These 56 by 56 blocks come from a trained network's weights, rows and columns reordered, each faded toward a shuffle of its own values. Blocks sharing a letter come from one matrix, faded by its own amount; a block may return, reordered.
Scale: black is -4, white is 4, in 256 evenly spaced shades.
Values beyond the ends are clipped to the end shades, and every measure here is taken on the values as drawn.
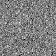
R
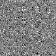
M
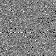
R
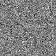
R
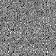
M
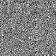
M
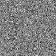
M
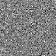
M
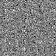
M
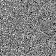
R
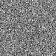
R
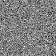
R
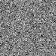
R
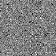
M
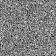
R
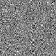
M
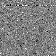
R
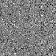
M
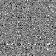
R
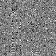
M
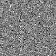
M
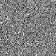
M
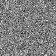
R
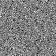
R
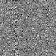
M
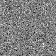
R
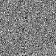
M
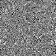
M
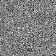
M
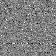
R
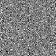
M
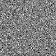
M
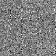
M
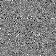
R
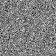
R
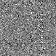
M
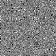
M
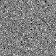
M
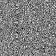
M
